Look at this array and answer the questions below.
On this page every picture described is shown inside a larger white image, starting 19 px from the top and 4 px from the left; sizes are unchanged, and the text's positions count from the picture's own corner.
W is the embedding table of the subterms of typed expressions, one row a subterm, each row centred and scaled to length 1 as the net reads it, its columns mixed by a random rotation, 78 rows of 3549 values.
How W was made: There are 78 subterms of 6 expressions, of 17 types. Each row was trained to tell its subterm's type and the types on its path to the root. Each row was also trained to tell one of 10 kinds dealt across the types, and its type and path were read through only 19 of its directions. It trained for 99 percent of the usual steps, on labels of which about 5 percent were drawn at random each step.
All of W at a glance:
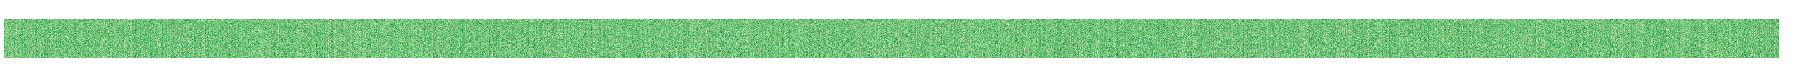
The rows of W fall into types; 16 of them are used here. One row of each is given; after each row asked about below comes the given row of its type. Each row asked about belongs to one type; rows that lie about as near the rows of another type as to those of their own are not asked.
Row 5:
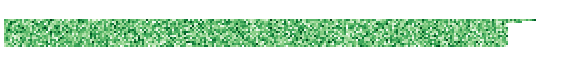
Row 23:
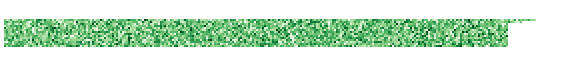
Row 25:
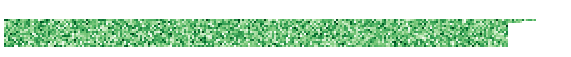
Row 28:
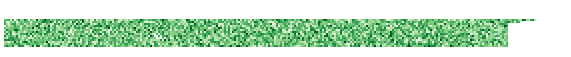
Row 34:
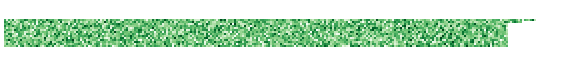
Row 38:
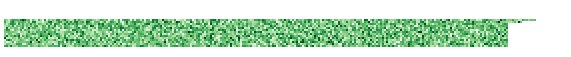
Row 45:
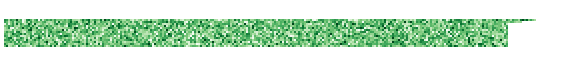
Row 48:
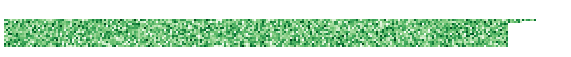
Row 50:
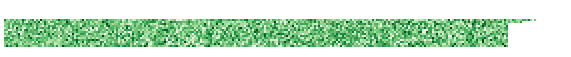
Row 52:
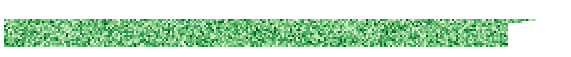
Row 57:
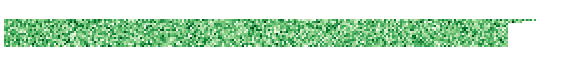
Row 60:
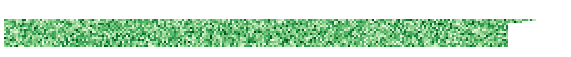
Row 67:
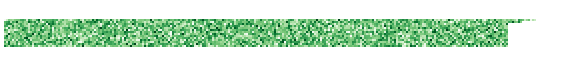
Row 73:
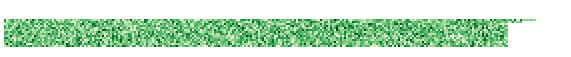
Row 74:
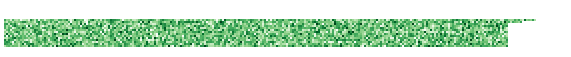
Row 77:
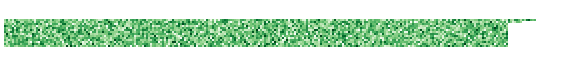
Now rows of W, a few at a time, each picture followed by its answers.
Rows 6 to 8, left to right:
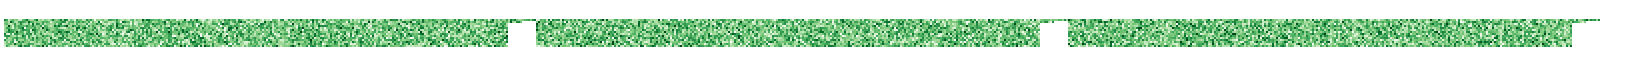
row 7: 34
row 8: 25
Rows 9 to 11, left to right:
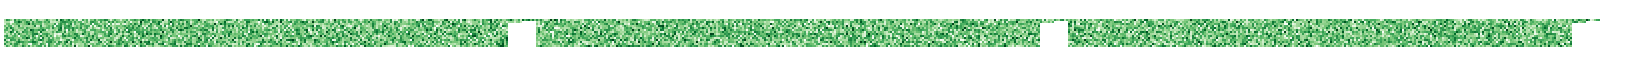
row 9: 57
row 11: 28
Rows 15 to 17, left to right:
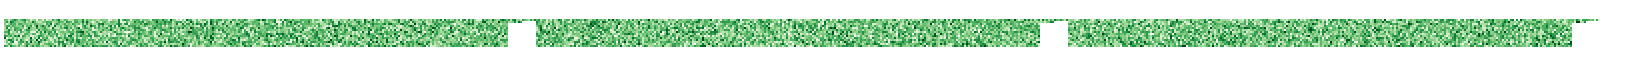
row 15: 38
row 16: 45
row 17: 60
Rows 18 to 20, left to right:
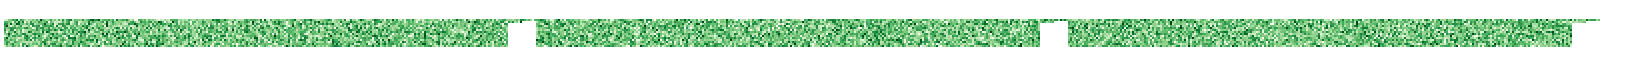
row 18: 50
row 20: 45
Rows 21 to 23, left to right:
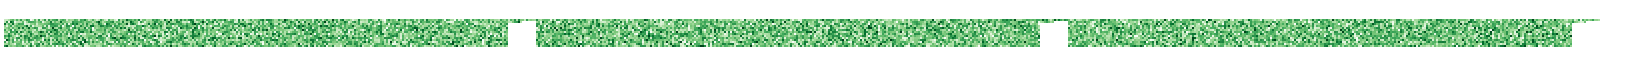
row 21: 38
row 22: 73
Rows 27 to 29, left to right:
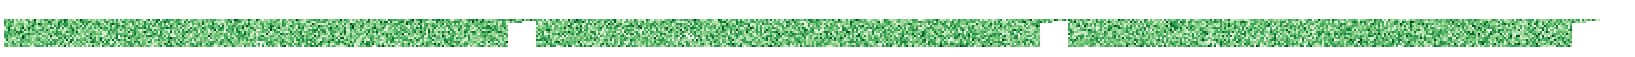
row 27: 45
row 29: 23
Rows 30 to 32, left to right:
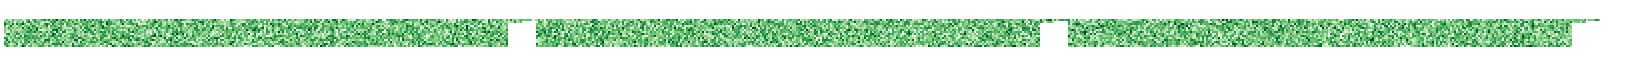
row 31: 77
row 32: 5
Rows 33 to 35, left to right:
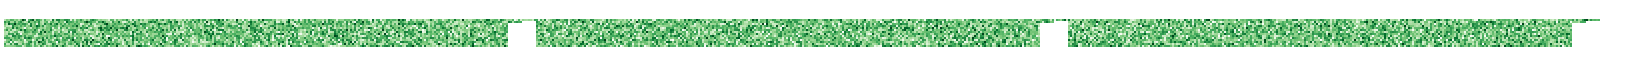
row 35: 25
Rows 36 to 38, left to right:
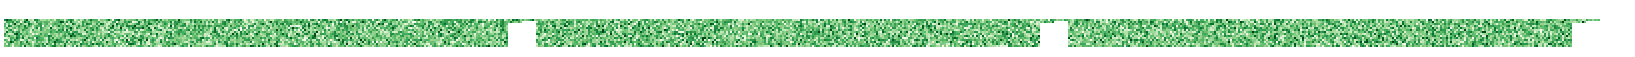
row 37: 23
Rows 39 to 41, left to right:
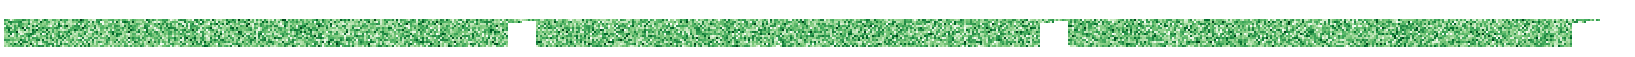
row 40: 74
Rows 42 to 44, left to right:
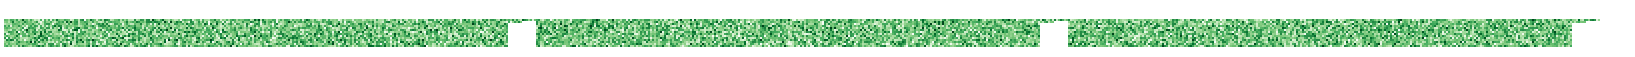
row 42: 57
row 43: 45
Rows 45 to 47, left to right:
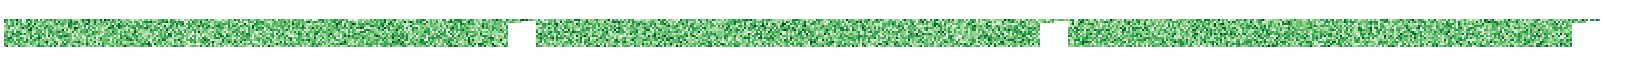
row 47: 25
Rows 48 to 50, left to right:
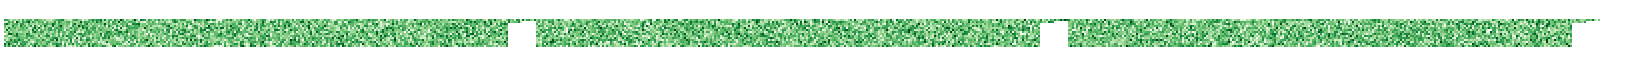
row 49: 38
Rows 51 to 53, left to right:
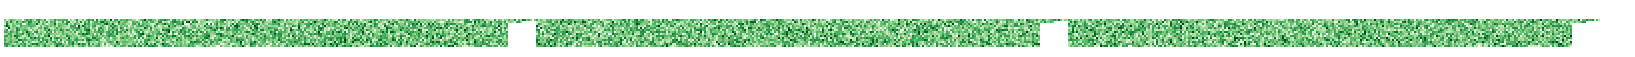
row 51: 50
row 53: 23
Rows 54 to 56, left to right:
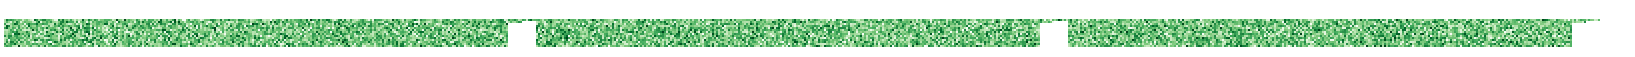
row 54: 50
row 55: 52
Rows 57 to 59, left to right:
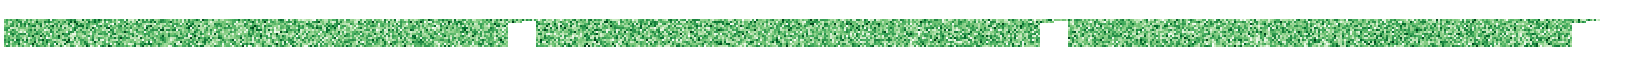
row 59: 73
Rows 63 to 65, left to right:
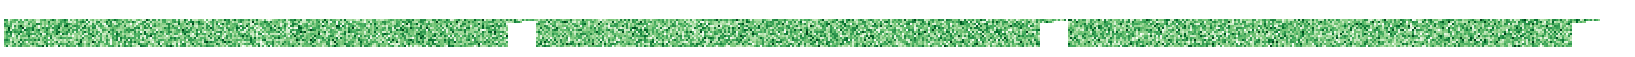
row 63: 73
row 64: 60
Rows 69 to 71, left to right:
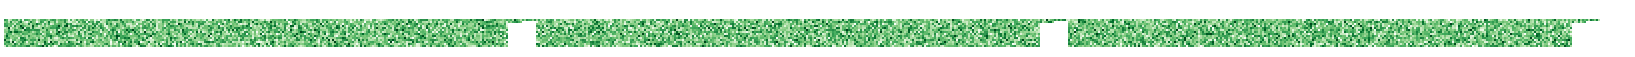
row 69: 73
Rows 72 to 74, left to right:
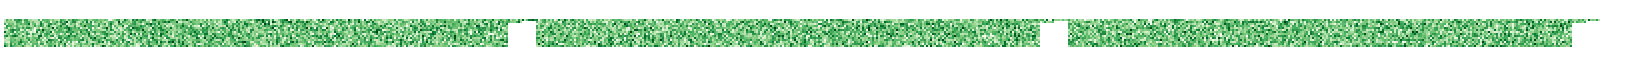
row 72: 38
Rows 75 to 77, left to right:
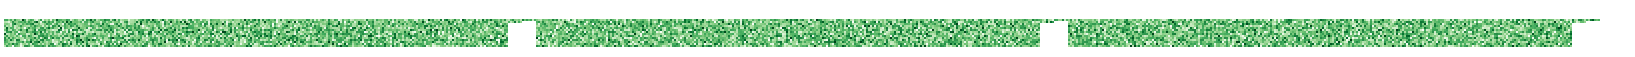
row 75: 57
